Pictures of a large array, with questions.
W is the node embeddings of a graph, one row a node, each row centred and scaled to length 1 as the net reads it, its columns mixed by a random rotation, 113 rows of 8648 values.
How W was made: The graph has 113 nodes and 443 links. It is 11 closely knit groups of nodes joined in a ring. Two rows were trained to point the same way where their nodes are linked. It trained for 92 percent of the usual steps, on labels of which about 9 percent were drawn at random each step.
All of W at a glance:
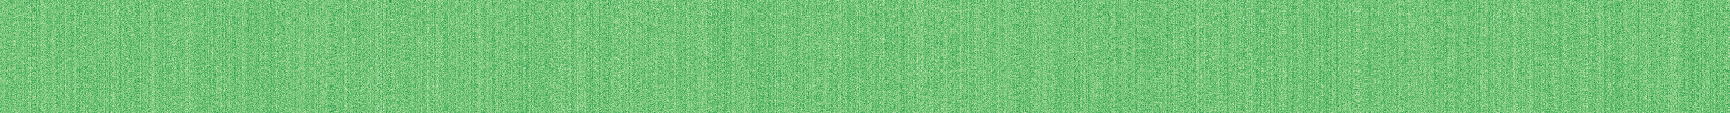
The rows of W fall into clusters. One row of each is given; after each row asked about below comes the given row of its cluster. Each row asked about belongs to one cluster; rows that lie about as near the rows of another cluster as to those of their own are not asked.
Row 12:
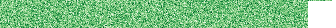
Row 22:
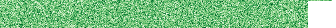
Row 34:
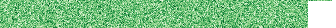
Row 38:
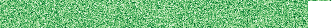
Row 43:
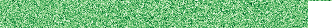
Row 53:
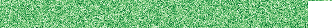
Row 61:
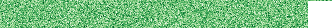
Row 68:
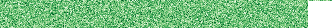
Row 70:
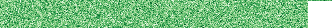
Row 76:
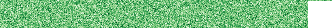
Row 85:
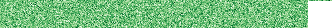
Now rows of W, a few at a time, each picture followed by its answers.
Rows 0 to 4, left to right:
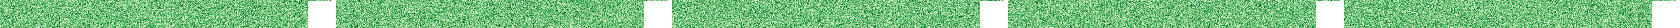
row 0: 38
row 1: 43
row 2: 61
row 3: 53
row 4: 12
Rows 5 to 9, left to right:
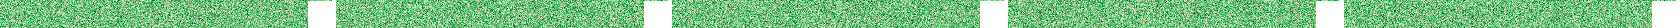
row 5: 22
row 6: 76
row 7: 22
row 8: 85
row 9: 34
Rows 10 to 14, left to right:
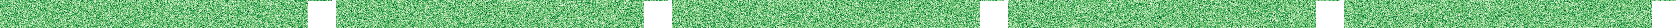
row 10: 70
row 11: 70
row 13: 43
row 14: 43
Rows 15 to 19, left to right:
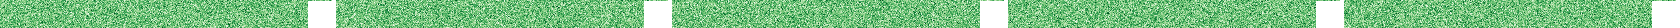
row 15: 12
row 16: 34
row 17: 68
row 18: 61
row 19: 76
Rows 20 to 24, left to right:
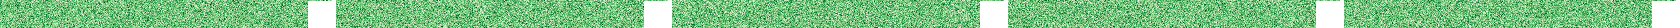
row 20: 61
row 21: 68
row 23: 68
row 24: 85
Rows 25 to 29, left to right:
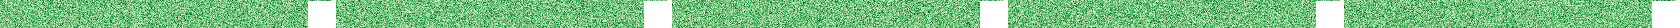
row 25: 85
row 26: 43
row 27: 61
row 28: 12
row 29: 70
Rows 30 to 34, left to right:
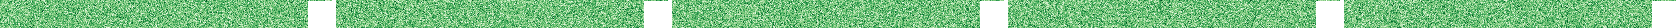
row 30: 12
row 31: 70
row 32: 76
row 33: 22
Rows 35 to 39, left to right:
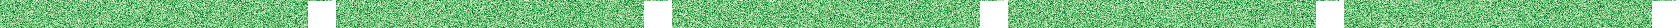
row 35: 61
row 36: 68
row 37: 12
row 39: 38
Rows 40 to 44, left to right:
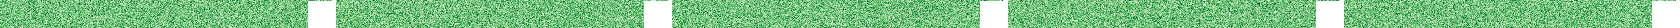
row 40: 53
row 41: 68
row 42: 38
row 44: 68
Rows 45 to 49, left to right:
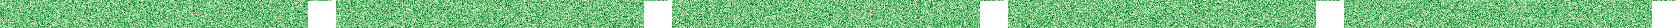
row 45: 76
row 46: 61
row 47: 53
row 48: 43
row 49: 85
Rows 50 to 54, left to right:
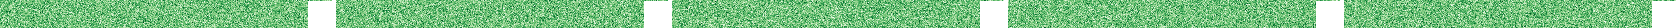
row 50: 12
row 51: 34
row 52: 38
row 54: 85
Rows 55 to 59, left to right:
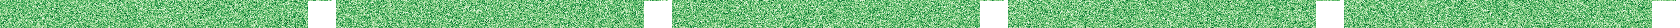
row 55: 38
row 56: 12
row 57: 68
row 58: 22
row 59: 22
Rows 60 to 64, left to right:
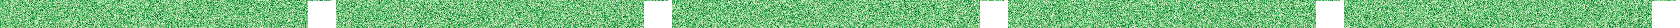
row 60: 85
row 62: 68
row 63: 34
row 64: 76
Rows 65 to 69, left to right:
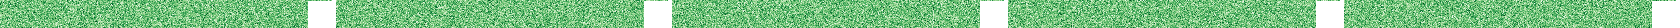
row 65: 61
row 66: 22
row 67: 68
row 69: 53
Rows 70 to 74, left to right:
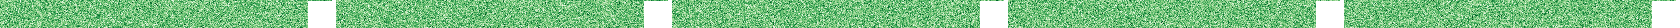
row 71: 70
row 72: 76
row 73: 68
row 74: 85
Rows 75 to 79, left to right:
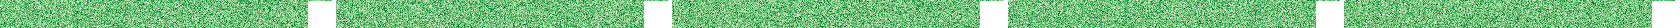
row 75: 22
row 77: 43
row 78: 22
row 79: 53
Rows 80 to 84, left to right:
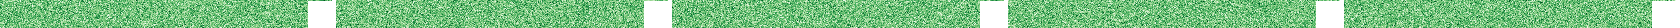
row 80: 70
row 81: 22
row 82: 70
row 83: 43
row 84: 61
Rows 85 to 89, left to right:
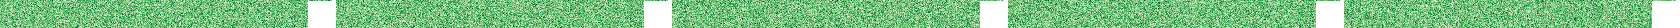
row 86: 85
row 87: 61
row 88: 70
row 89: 76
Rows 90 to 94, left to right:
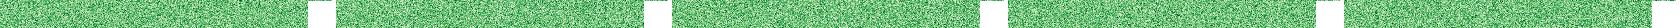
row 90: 53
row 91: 22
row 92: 85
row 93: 12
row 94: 85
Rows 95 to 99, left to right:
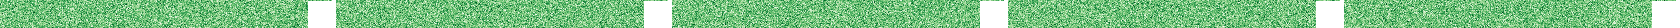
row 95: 61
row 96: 76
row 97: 22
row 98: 76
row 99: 34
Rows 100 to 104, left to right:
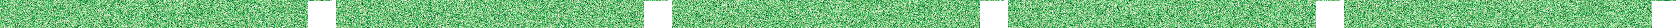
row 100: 85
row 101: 12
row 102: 22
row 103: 68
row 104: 70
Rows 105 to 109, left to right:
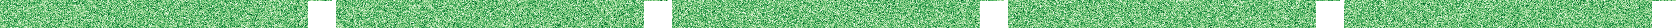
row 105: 76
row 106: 76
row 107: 12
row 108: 70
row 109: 53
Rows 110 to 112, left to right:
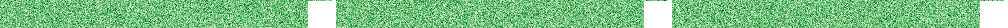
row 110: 12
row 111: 85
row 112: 34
